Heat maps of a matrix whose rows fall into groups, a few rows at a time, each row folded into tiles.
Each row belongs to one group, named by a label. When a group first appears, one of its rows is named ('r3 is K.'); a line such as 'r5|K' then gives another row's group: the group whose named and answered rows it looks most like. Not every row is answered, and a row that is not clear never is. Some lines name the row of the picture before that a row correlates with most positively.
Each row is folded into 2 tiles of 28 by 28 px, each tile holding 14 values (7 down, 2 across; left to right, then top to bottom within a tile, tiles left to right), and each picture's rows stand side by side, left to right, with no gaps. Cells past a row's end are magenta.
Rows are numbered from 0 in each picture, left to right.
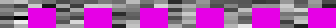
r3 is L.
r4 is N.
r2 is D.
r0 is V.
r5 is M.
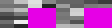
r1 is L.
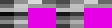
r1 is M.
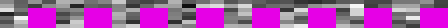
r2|N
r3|N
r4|L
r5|N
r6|L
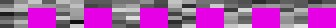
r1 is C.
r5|N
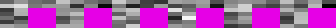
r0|L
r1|V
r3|V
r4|M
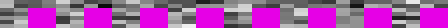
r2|V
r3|N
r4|M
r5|L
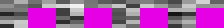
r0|D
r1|L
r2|L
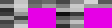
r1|M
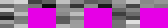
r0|V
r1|V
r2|D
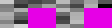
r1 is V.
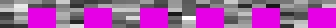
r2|M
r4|V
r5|D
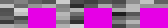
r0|L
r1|N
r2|M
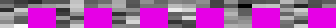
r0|N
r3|M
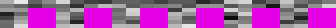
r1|N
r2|L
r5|N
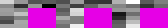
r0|V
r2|D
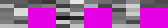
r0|L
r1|V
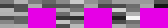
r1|V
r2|V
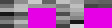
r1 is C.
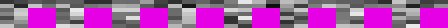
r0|L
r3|L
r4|M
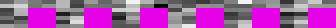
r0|L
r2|M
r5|M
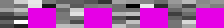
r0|M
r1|L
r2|V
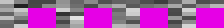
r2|L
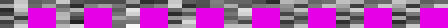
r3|D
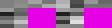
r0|D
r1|D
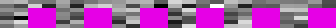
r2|M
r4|D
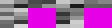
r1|D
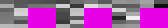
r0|L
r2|V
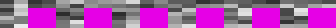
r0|C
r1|D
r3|N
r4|L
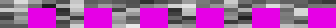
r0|M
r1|C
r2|N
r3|L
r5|L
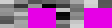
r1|V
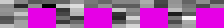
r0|V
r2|V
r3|D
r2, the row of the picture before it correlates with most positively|1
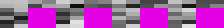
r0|C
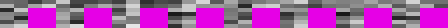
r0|N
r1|N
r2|C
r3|M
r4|N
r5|D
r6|D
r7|V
